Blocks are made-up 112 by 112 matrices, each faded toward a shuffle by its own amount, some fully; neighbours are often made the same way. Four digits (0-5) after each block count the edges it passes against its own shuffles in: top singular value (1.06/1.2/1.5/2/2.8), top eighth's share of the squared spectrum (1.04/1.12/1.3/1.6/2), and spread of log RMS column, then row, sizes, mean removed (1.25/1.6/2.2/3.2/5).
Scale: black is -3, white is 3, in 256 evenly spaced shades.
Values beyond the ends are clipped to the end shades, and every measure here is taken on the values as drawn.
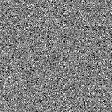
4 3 1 1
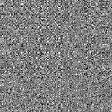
4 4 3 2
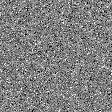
0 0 0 0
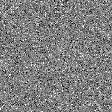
3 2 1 1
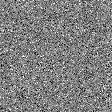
2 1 0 0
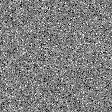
0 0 0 0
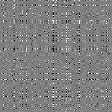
5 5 3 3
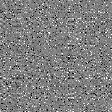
4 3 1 2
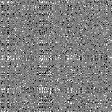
5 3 3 2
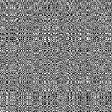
5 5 4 4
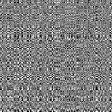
5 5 4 4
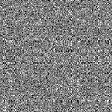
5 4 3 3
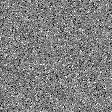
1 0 0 0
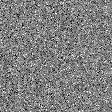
0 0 0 0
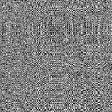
5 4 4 3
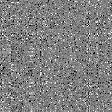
4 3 2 2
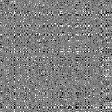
5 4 3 3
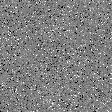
0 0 0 0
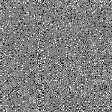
4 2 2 1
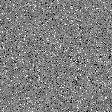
3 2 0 1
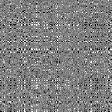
5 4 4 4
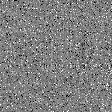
3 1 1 0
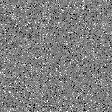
3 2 1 1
